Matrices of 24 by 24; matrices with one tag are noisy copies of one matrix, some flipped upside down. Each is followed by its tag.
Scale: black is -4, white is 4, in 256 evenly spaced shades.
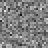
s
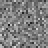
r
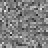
s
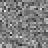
s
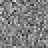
r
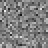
s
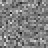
s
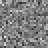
s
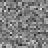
s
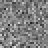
r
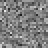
s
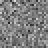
r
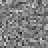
s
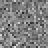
r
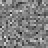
s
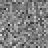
r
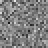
r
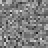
s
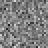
r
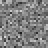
s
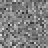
r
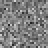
r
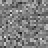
s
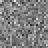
r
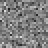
s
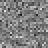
s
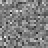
s
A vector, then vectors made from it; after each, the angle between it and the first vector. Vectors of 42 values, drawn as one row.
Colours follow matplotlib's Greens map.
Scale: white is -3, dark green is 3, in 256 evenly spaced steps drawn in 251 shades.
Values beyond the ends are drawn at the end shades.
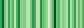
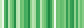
nearly opposite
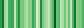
nearly parallel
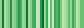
partly aligned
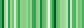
nearly parallel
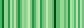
nearly parallel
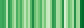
partly aligned
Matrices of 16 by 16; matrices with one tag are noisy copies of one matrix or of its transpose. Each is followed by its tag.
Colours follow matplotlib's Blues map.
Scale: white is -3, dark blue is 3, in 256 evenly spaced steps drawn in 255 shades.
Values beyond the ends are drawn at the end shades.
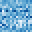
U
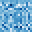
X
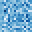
X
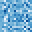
X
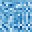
X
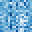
U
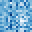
U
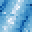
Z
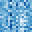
U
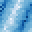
Z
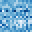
U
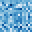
X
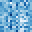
U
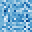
X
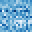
U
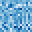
X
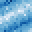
Z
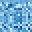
X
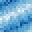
Z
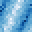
Z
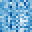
U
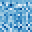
X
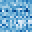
U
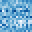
U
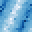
Z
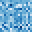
X
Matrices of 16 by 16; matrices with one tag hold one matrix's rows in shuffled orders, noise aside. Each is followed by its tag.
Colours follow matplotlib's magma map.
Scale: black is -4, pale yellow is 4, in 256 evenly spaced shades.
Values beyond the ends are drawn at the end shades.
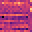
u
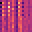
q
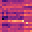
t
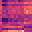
t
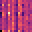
q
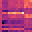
t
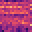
u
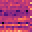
u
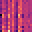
q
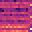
u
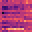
t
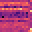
u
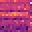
u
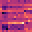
t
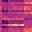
t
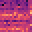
u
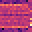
u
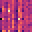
q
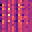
q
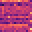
u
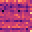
u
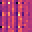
q
